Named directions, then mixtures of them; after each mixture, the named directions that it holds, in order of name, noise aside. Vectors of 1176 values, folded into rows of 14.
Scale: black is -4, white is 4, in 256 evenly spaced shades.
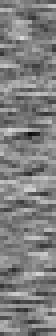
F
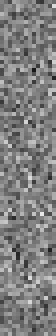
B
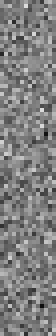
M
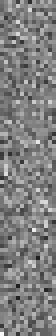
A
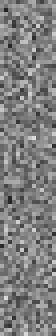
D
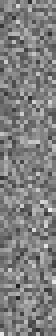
A, B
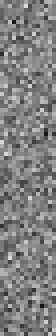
M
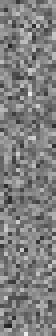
D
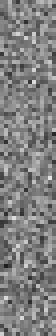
A, B, M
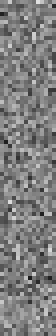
B, D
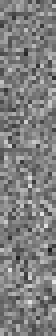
A, B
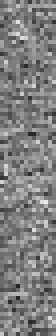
A, F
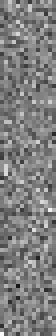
A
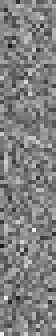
A, D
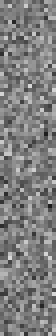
M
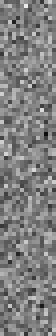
M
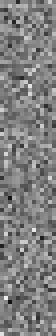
A, D, M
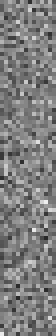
A
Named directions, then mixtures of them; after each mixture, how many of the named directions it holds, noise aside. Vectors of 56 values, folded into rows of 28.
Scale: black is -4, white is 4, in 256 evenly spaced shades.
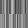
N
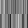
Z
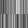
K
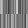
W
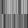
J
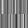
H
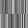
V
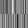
three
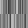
one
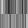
two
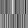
two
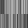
three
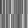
two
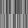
one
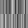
three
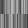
three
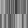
three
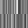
two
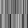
one
